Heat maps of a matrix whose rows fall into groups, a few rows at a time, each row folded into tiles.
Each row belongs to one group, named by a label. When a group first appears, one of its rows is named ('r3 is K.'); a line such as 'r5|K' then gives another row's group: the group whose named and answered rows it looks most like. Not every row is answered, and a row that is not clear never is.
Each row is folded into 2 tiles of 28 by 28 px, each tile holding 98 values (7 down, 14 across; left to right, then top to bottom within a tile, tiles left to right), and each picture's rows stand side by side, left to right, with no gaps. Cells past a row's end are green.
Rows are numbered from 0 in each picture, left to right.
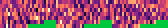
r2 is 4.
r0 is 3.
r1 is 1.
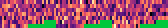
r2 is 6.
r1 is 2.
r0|1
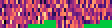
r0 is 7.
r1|3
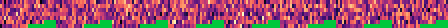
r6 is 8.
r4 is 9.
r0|2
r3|8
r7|3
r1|9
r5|4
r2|8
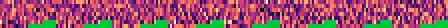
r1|4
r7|1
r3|4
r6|3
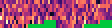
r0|6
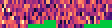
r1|9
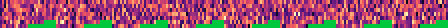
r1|2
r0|8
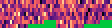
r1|8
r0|9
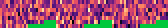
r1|6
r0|3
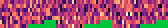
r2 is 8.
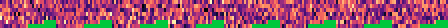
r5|7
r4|4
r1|2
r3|7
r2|8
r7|4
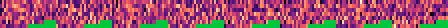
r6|2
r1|1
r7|6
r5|2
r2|8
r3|1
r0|8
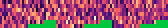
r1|9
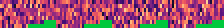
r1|7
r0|3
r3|8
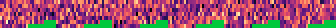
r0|9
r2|9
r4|2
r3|6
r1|4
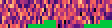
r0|1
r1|9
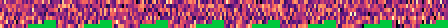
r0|6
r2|7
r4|4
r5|4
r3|4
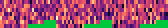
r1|9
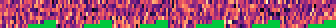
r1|2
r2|6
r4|7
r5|6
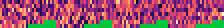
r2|8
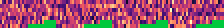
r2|3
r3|6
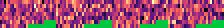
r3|7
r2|8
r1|4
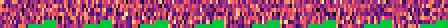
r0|4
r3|6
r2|2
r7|3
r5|7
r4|7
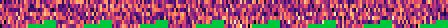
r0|2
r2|4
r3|3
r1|4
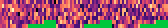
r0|1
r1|1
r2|4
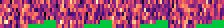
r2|2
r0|2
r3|8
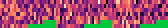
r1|6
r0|1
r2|8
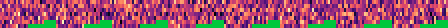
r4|1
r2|8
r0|9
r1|9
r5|2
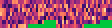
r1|3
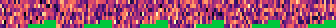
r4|3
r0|2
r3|9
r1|8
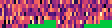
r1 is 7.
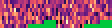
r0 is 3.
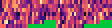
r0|8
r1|7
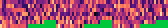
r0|1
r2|1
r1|6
